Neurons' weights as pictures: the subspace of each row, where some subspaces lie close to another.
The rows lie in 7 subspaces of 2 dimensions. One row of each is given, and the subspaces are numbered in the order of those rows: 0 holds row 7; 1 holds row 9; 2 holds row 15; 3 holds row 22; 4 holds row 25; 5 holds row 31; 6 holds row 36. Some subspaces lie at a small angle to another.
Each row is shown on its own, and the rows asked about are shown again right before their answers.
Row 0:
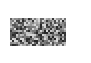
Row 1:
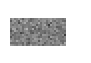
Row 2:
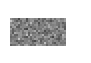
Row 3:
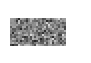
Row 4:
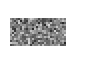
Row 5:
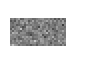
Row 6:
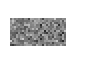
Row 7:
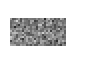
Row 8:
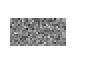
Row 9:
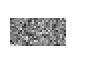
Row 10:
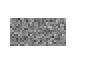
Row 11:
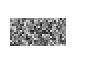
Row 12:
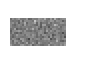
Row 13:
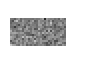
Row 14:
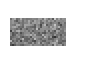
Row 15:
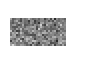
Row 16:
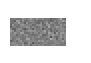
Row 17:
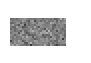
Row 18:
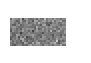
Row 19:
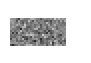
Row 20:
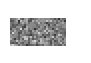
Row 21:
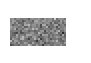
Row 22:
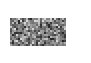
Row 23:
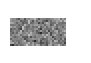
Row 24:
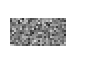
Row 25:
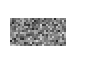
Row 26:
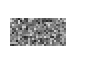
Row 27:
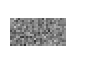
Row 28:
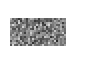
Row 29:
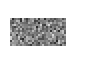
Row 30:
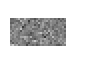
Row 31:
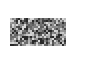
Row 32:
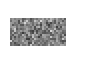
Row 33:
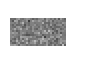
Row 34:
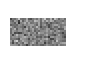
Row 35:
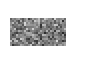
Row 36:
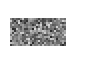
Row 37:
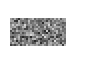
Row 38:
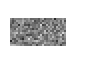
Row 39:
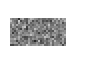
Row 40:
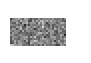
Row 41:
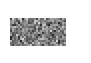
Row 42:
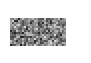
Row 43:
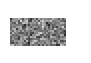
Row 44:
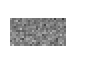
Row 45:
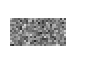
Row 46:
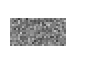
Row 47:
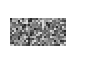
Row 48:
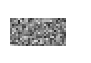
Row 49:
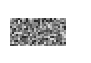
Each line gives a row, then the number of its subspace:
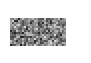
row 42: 0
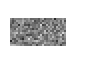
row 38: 4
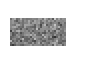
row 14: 2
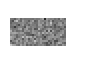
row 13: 0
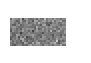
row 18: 0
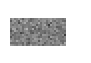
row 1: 6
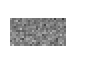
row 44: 2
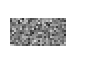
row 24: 6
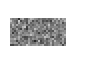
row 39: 5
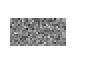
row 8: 4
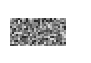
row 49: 3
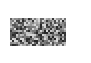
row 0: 3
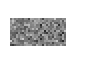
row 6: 4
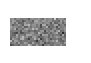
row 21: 4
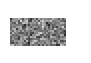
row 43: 1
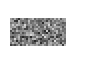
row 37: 2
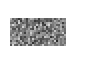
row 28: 2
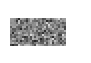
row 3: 3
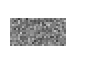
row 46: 2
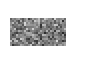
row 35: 3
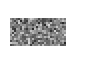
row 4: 6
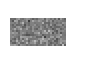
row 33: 2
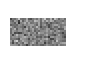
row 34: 3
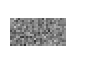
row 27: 0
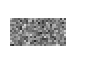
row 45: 1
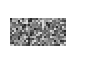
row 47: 1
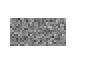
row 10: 4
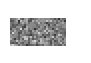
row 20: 5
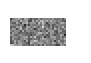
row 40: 1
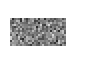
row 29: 0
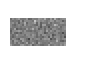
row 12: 3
